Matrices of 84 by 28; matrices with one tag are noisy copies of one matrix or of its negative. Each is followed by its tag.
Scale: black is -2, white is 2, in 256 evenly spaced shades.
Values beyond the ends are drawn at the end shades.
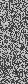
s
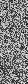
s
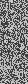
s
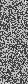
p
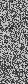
s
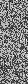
s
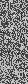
s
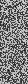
p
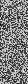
p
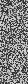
p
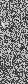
s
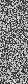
p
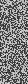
p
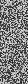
p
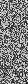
s
